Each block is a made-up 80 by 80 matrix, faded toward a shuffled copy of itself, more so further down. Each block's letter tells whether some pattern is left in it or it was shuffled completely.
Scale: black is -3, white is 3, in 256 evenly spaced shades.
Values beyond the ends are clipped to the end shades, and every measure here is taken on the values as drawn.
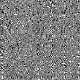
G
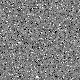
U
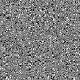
G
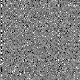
G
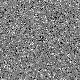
U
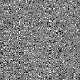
G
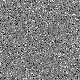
U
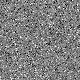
U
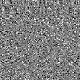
G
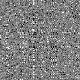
G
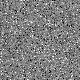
U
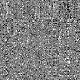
G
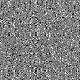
G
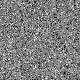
U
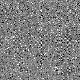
G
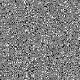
G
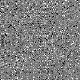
G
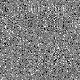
G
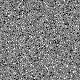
U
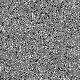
U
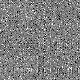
G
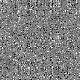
G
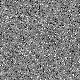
U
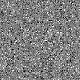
G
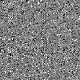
G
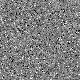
U
